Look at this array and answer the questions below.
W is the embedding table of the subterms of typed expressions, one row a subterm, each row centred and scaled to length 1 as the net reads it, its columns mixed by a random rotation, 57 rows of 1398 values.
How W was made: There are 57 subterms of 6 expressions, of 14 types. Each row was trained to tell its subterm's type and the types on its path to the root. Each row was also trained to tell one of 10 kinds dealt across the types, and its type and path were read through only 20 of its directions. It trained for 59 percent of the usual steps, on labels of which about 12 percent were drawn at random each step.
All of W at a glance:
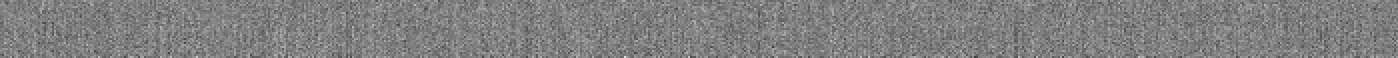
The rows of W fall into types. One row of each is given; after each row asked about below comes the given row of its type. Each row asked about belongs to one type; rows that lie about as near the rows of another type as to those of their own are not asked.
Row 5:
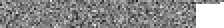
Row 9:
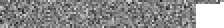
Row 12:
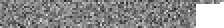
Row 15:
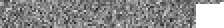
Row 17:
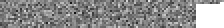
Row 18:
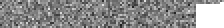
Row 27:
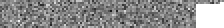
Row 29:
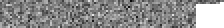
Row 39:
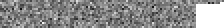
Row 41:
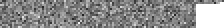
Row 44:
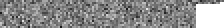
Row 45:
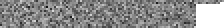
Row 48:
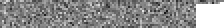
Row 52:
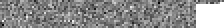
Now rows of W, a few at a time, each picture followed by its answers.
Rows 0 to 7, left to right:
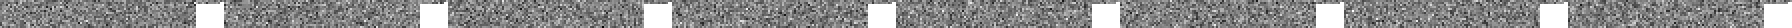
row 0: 45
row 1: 17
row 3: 9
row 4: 18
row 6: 27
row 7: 18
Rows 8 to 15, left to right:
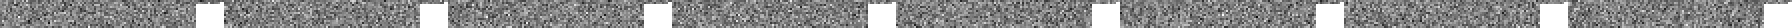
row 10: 41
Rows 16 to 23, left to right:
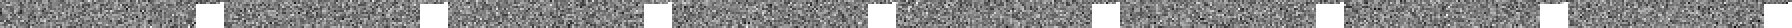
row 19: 39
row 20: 52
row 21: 39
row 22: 41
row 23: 15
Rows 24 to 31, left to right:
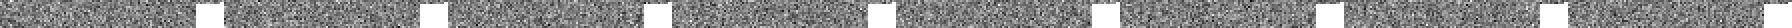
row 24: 12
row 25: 9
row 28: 48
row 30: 29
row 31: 9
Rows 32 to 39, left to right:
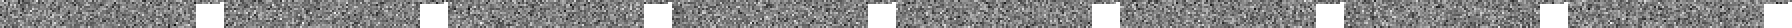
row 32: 27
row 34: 29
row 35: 41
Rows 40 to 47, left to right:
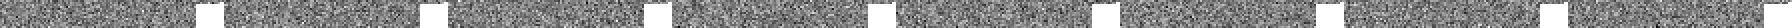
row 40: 48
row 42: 12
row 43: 39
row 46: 29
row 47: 17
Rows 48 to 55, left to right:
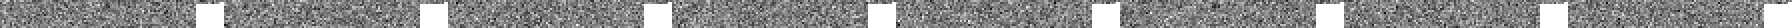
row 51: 5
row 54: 15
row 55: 27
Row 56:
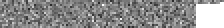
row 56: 48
